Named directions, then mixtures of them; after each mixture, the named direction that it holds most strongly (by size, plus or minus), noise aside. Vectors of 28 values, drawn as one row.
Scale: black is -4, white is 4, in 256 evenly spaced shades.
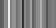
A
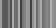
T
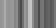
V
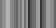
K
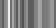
A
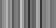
T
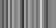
A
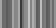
T
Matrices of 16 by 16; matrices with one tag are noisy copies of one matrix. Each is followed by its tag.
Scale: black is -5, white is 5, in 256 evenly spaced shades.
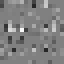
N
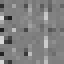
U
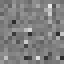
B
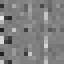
U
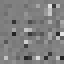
B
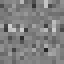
N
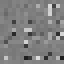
B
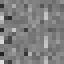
U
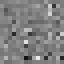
B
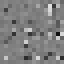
B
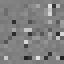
B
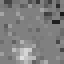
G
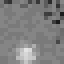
G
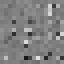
B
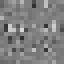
N
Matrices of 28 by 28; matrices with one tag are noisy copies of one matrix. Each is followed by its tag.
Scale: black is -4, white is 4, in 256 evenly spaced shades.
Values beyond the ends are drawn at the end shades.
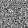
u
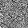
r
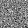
u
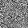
r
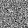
u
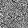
r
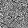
r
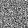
u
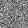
r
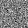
u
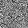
r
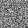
u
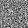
u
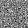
u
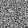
u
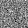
u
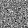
u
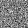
u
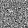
u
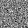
u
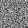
u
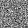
u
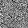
r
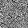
r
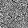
r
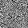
r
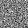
u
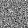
u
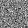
u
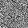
r
